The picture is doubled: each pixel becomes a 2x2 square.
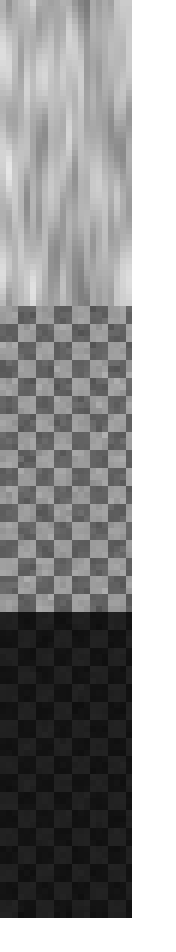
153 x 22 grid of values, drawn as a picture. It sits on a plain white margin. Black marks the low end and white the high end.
The table splits into 3 rows of 1 panel. Panel 1,1: high, streaked downward. Panel 2,1: middling, checkered, strong in contrast. Panel 3,1: very low, checkered, faint in contrast.
